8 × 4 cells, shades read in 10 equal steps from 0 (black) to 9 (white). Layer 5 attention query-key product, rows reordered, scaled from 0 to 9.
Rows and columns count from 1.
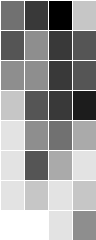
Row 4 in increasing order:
1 2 3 7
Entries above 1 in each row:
3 4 4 3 4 4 4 4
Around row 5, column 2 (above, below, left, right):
3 3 8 4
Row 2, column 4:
3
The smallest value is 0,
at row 1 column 3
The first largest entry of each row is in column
4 2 1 1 1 1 1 1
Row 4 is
7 3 2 1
